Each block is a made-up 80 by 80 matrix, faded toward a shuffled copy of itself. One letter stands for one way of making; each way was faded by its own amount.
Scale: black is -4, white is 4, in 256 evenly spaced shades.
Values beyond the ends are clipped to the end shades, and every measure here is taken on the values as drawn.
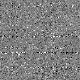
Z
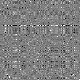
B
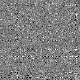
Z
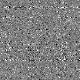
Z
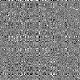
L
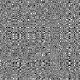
L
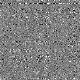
Z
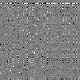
B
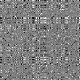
B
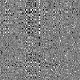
L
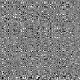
L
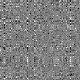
L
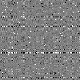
B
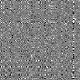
L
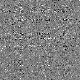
Z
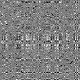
B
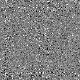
Z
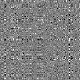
L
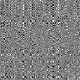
L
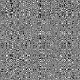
L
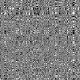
L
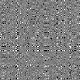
L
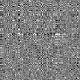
L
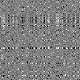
B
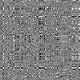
L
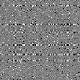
B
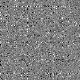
Z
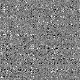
Z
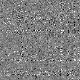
Z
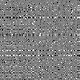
B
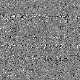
Z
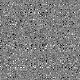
Z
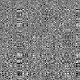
L
